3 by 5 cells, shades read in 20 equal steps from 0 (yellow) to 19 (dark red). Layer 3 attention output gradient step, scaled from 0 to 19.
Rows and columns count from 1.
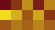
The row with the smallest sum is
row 2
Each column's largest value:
19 15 12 17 15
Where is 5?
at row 2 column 4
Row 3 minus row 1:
-7 -6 4 -9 3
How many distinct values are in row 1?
5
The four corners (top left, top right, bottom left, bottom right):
19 8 12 11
